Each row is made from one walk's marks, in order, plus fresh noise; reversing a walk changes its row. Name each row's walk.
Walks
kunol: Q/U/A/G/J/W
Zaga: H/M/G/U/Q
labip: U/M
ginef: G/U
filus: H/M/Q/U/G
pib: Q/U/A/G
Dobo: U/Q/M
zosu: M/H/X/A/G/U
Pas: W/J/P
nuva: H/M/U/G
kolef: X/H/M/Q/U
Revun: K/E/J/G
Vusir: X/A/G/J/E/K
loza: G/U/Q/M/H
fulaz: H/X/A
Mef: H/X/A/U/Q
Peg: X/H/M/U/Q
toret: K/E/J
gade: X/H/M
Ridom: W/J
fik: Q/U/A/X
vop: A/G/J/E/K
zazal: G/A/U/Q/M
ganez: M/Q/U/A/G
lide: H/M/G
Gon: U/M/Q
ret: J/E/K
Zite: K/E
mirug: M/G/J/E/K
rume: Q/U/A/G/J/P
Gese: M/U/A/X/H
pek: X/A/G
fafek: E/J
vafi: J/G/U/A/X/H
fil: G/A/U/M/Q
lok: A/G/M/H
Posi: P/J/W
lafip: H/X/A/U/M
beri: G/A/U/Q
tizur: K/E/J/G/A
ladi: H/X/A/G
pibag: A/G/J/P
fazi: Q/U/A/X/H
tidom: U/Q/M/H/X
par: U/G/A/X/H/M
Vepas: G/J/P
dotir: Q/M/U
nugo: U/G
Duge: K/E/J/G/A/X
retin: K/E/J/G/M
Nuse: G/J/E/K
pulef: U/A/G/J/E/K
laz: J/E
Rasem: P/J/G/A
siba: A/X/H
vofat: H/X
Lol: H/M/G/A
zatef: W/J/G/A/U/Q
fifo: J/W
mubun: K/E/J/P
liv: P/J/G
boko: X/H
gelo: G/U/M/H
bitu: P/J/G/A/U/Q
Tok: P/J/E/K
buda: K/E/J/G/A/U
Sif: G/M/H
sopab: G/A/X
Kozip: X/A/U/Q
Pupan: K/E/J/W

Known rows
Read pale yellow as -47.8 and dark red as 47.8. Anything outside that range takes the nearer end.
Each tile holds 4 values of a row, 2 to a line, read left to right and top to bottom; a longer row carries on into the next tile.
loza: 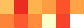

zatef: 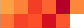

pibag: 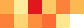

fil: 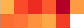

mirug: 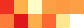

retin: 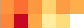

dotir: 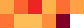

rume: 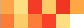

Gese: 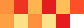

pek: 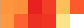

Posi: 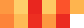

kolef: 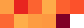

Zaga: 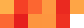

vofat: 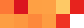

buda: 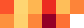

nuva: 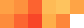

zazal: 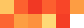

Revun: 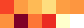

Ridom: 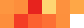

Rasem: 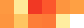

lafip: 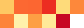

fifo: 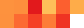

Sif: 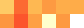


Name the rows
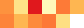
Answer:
Vepas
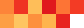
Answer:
fazi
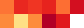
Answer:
fik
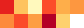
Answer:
pulef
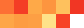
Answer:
boko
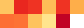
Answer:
Dobo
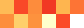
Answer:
par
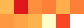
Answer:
gade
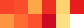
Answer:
Duge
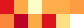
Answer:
Nuse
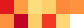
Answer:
toret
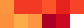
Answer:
Kozip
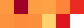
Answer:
tidom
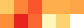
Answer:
lide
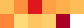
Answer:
labip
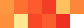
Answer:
zosu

